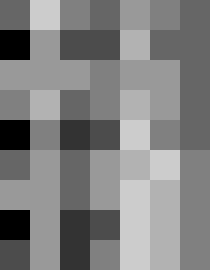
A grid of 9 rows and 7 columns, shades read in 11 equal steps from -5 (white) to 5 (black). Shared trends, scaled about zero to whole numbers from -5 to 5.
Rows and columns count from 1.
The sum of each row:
-1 8 -4 -3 8 -5 -7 4 -1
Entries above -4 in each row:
7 7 7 7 7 7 7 7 7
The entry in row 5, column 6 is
0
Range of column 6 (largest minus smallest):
4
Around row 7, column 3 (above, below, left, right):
1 3 -1 -1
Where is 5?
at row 2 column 1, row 5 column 1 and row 8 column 1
